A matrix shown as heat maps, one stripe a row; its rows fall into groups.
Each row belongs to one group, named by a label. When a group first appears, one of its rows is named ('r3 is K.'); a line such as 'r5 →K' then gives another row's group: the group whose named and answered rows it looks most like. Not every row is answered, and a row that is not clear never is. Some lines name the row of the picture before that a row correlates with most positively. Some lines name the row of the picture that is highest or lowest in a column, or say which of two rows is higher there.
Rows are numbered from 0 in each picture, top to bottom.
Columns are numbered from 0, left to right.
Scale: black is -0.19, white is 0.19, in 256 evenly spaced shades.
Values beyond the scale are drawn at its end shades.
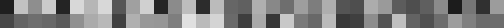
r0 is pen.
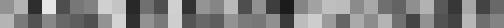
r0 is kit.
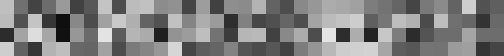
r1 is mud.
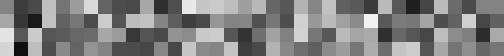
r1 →kit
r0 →pen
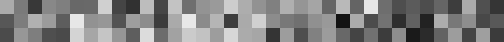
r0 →kit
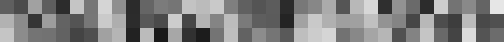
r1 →kit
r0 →mud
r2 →kit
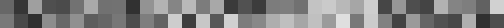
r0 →mud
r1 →kit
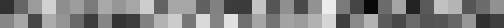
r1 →kit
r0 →pen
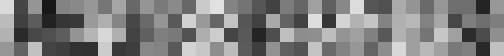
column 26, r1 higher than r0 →Yes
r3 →mud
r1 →mud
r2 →mud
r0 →mud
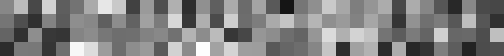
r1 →kit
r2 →mud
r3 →pen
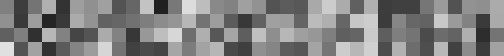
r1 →mud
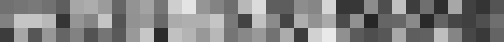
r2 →pen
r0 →pen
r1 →pen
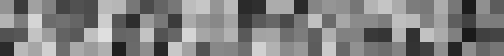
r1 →mud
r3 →pen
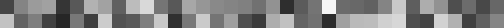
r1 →mud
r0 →pen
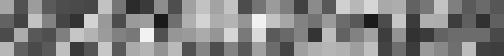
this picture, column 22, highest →3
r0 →mud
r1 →pen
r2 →pen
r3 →kit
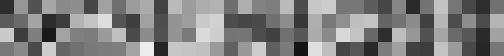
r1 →mud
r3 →pen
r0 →pen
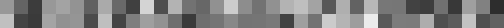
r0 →kit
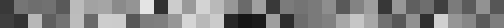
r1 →mud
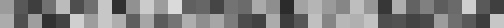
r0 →kit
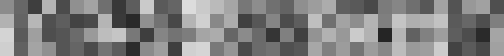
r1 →mud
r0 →pen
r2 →mud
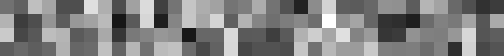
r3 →kit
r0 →pen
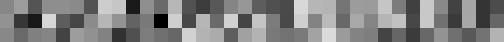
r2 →pen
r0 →kit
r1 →kit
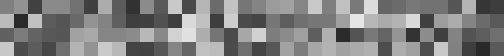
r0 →kit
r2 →pen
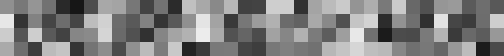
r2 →mud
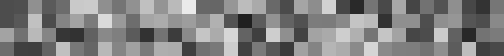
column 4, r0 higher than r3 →No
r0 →pen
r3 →kit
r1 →mud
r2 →mud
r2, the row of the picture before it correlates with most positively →0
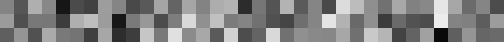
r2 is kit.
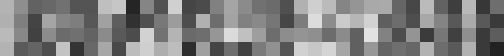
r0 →kit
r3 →kit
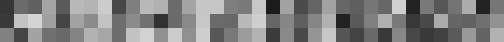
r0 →pen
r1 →pen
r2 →pen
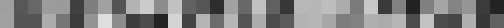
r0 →kit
